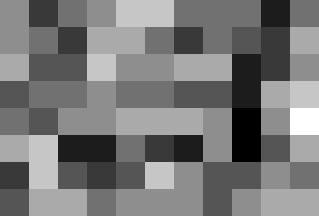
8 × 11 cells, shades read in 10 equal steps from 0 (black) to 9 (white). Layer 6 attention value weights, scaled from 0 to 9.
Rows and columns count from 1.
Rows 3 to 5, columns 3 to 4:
3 7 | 4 5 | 5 5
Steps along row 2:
down down up same down down up down down up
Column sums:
34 36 28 35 40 40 32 33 17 30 47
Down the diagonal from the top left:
5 4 3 5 6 2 5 3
